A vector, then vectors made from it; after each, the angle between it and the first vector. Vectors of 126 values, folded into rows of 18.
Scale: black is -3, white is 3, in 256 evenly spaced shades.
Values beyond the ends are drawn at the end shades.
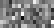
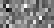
orthogonal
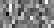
orthogonal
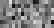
nearly opposite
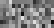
nearly opposite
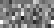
nearly parallel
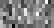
orthogonal
